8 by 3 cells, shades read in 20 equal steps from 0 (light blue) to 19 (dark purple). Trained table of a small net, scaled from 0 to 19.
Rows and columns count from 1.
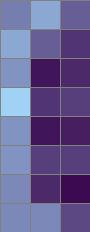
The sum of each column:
44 103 119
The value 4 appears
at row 1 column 2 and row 2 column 1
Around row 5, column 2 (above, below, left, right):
15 14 6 17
